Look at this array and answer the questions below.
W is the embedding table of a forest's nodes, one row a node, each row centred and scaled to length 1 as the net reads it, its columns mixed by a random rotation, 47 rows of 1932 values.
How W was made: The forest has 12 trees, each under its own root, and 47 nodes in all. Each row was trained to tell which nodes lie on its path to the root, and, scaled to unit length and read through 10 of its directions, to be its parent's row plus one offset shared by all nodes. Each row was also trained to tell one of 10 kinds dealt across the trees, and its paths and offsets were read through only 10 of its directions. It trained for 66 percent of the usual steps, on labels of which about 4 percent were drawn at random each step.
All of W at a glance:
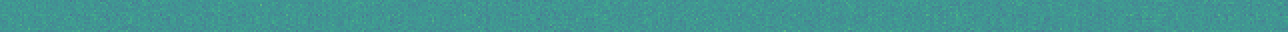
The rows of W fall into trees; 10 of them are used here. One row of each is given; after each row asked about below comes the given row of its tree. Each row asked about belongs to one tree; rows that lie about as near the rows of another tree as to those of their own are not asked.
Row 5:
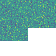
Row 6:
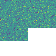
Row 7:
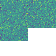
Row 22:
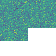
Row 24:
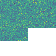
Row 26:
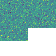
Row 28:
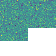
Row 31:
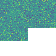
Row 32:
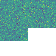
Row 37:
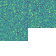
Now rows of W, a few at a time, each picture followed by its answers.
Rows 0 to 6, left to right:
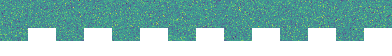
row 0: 37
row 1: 7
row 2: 24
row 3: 28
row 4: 6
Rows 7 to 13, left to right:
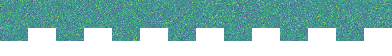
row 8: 7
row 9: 31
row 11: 5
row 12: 24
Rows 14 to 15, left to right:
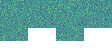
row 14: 6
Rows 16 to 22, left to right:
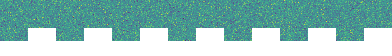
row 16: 5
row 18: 37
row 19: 22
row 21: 24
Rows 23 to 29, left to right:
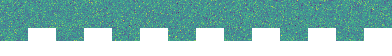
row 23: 22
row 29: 28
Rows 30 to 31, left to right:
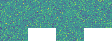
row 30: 6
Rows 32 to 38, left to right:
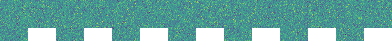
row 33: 24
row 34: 6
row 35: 5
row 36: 26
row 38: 31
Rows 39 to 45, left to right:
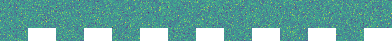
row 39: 24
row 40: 7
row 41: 6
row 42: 5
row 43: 22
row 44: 7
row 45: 37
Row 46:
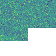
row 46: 28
